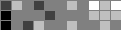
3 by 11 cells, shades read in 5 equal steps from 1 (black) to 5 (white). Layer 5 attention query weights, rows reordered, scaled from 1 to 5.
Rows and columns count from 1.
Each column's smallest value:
1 3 2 2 2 3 3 3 3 4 3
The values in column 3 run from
2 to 3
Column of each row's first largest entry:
9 9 4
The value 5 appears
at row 1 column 9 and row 1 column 11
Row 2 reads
1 3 3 3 2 3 3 3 4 4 4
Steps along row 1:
up down down up same up down up down up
